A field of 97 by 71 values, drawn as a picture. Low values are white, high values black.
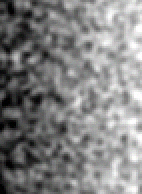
There are no lone odd cells. The texture is blotchy. There is an overall slope up to the left.
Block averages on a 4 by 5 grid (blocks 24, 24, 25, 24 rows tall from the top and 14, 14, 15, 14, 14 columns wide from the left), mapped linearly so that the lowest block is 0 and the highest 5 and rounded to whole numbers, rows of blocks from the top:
5 4 2 1 0 | 5 4 2 1 0 | 5 4 2 1 0 | 5 4 3 1 0
